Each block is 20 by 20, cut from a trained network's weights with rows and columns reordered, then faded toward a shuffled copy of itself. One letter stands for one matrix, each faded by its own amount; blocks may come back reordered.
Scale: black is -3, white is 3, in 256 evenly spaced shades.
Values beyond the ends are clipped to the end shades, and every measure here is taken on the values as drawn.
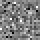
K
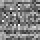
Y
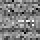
Y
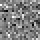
K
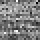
Y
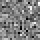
K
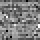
Y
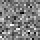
K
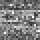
Y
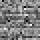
Y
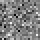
K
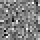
K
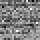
Y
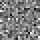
K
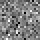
K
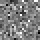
K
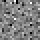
K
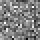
K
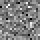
K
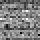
Y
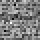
Y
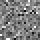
K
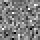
K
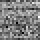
Y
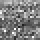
Y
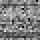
Y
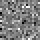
K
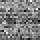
Y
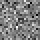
K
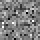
K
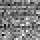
Y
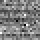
Y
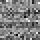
Y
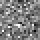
K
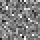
K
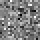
K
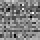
Y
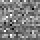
Y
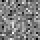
K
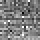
Y
